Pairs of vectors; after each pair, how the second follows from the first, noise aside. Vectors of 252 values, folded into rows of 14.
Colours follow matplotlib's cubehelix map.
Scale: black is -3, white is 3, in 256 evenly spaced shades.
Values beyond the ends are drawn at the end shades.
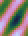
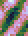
reversed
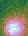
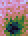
negated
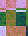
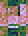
wrapped around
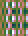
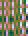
wrapped around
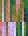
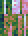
reversed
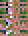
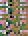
negated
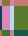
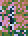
sign-scrambled
